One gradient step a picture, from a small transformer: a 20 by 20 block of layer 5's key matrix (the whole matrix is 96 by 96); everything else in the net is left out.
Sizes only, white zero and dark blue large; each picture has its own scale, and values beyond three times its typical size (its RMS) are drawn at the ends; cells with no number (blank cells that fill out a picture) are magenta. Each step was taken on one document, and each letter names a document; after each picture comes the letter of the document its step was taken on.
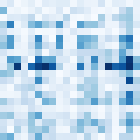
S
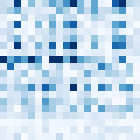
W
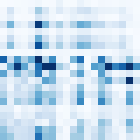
S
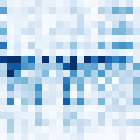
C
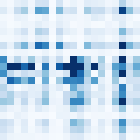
C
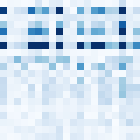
C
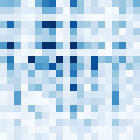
W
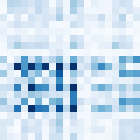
W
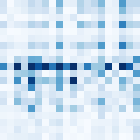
W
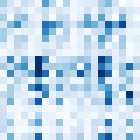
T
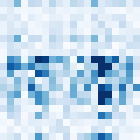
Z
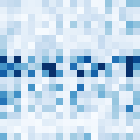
Z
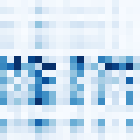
S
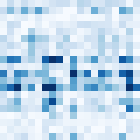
Z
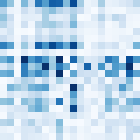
W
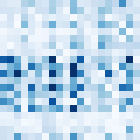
Z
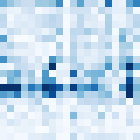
Z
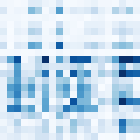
C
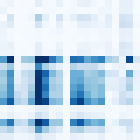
S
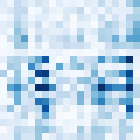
T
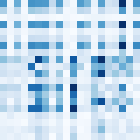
W
